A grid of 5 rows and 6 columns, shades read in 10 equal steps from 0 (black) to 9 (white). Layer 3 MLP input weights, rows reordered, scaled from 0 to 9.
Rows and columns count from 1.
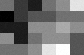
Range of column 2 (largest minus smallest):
3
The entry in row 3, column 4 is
5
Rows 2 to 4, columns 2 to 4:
2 3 3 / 1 5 5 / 1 4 5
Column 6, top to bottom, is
8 4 5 3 3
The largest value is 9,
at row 5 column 5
